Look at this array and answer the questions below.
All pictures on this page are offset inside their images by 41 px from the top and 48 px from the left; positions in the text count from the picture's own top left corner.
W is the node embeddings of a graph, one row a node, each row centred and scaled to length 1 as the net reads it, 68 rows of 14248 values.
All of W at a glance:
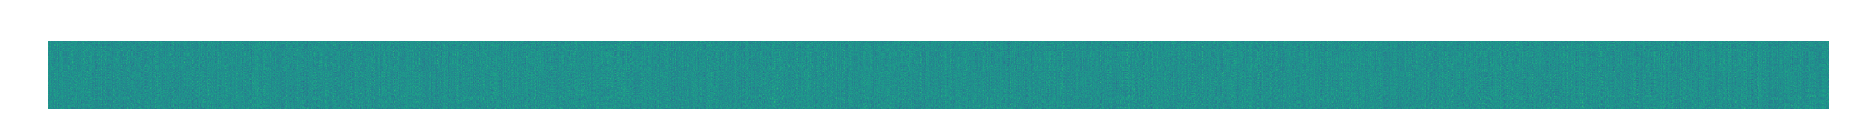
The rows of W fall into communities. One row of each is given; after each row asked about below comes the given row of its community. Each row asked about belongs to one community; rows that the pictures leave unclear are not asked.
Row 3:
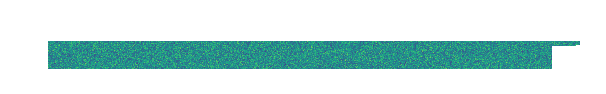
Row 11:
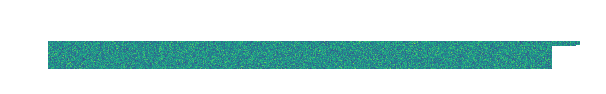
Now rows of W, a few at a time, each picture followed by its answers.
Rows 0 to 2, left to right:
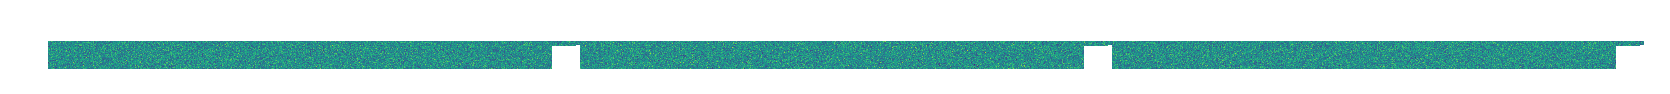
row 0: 11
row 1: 3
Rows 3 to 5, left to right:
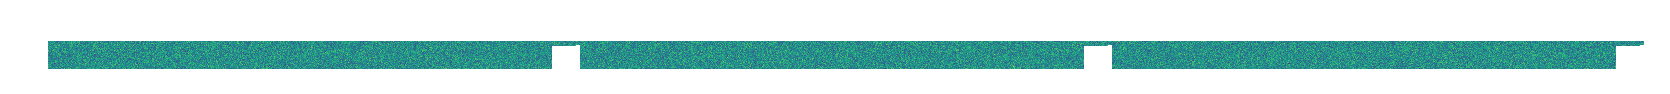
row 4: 3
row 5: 11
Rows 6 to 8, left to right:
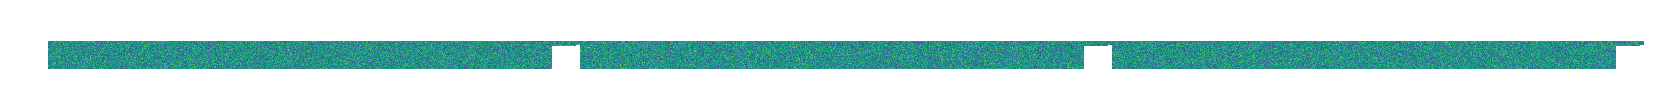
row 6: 11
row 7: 3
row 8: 11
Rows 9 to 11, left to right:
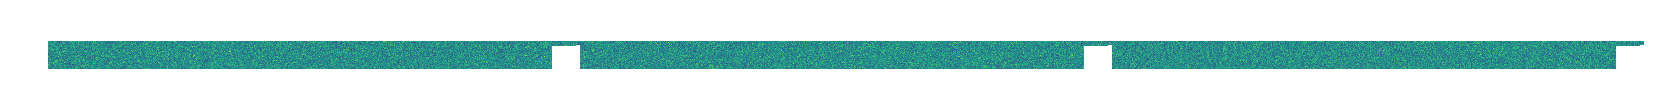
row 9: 3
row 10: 11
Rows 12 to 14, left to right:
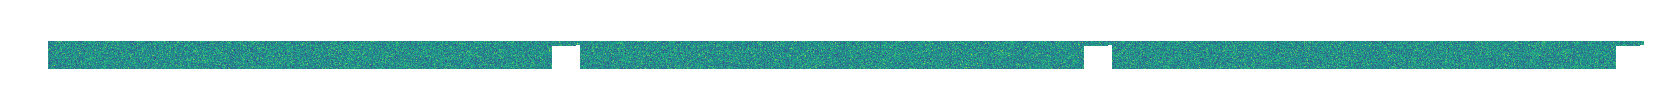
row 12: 11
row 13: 11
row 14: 11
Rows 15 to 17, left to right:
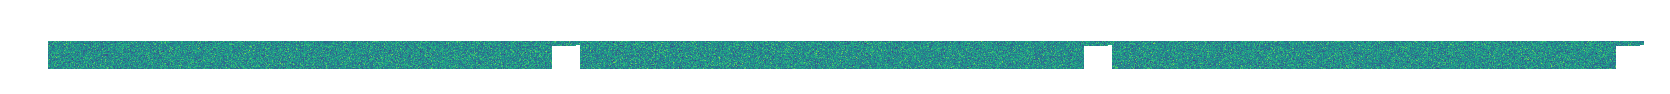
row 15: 11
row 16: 3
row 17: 11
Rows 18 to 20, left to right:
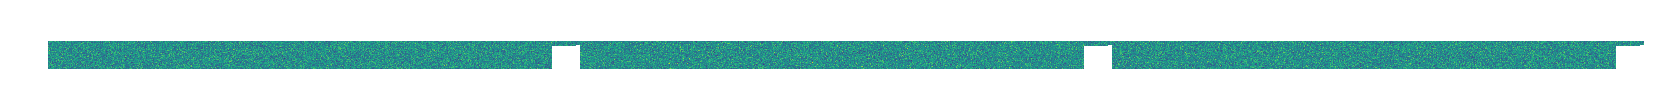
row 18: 11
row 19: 11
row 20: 11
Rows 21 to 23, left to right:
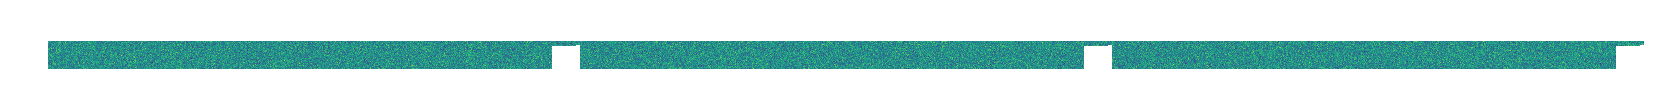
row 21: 11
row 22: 11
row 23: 3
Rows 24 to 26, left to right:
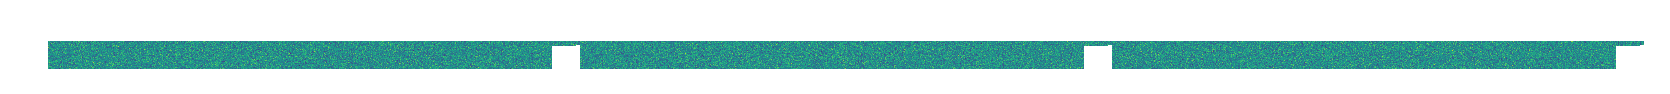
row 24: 3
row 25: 3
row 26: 11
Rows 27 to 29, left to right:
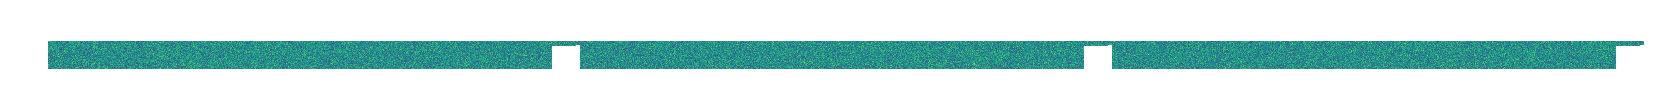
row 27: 3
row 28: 11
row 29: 11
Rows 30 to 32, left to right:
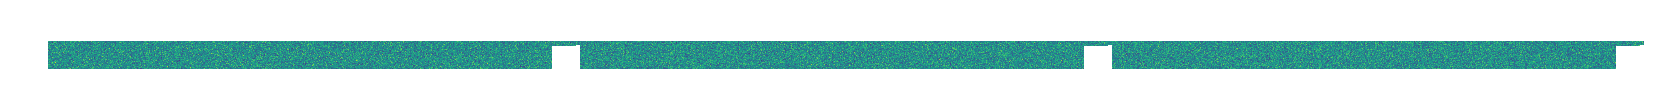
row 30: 3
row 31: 11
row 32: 3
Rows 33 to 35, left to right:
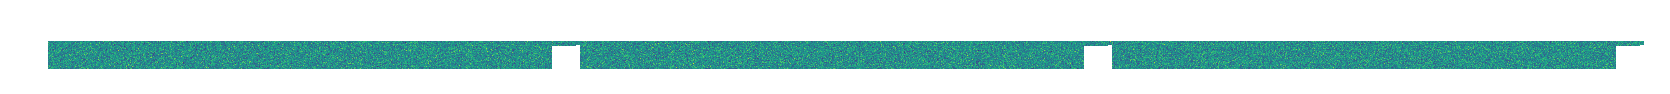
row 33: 11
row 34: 11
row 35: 3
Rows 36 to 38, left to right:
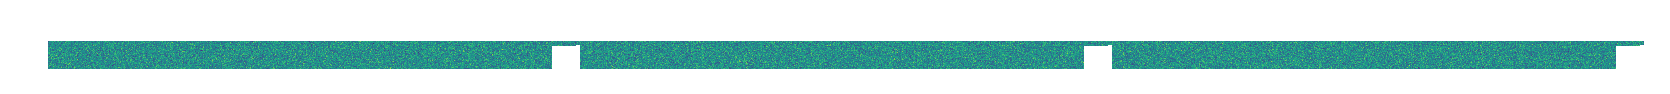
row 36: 11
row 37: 11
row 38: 3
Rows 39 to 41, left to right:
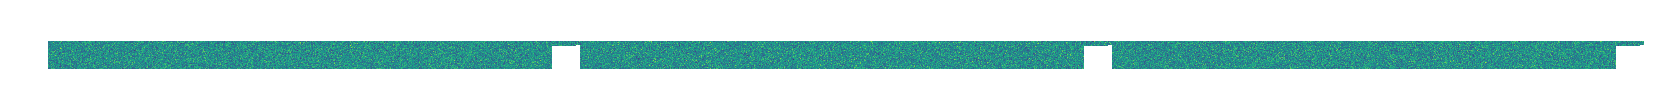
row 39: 11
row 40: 11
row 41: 11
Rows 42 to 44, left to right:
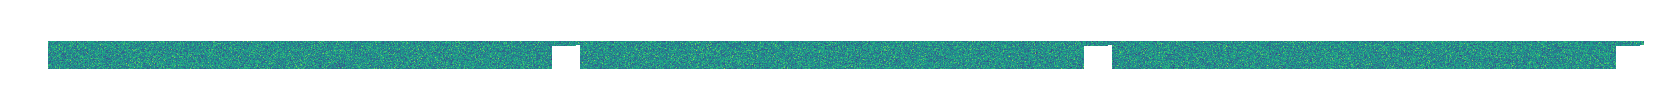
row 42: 3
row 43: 11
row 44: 11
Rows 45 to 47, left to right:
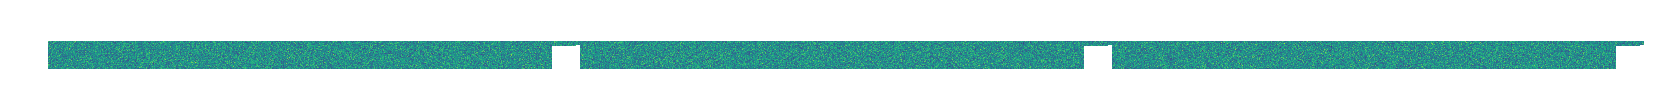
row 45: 3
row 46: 11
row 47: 11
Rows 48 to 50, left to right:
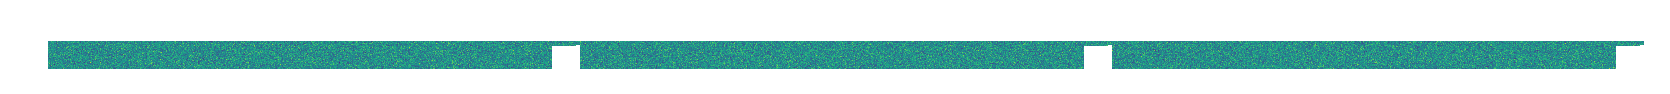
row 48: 3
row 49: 3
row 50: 3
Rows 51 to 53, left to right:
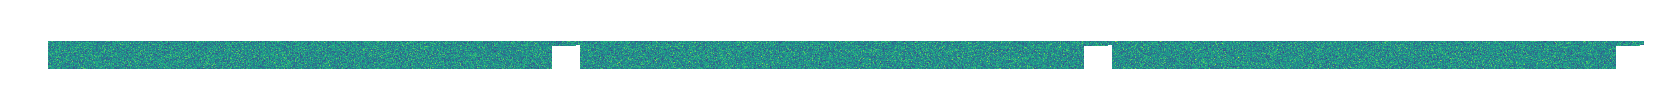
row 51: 11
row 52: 3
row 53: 3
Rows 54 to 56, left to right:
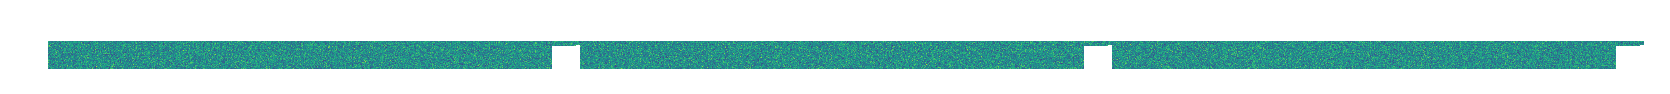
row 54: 3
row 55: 3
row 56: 11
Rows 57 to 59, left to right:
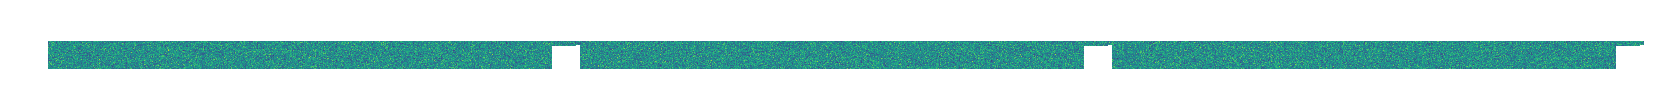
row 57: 11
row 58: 11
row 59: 3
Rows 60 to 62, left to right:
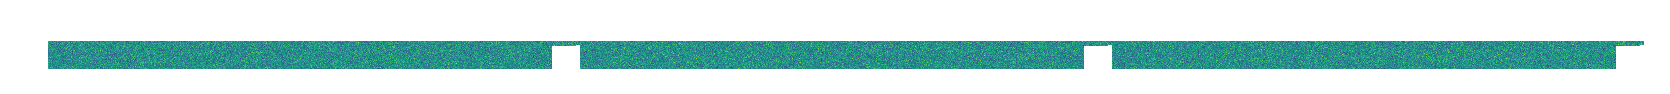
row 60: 3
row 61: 3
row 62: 3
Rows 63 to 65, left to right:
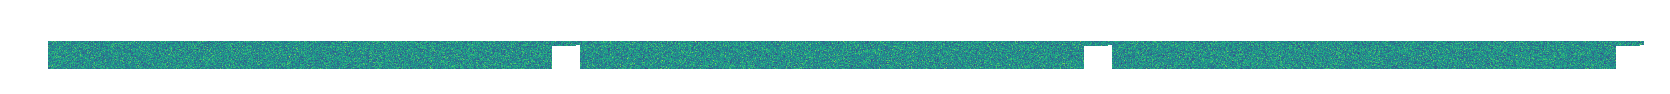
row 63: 11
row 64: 3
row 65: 3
